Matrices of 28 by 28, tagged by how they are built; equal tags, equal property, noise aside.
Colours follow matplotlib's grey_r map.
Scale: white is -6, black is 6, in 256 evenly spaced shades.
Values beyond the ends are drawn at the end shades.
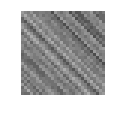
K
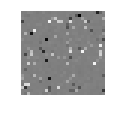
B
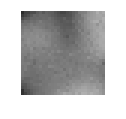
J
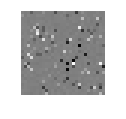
B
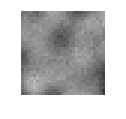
J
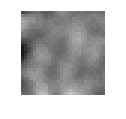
J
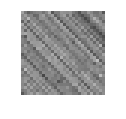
K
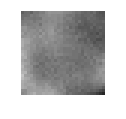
J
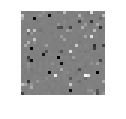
B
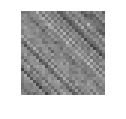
K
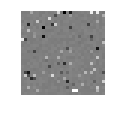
B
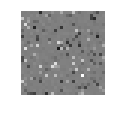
B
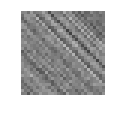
K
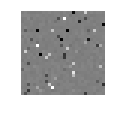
B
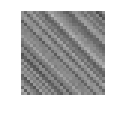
K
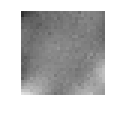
J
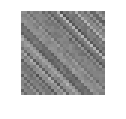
K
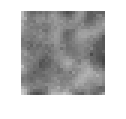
J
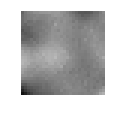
J
